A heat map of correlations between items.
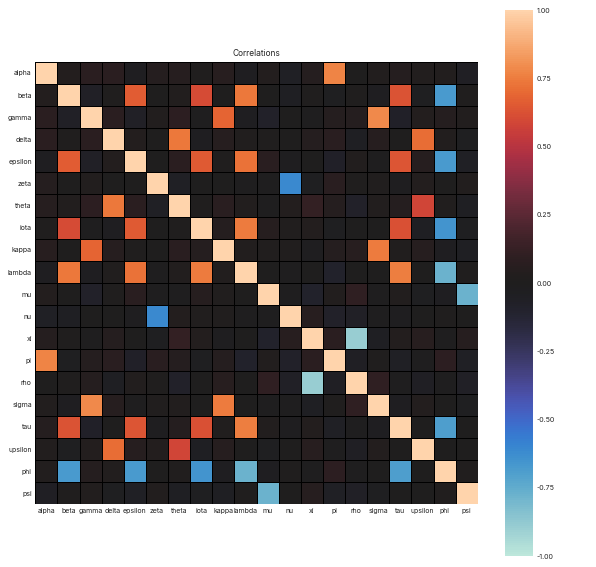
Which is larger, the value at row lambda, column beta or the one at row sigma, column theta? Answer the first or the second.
the first
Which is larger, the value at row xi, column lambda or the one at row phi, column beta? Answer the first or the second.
the first
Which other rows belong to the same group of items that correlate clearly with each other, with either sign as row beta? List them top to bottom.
epsilon, iota, lambda, tau, phi
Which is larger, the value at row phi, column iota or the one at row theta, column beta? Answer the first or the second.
the second
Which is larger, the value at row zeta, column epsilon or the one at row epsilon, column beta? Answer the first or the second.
the second
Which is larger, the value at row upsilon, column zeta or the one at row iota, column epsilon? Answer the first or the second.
the second
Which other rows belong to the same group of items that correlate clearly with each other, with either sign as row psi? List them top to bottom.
mu
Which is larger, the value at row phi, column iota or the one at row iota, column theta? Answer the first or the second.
the second
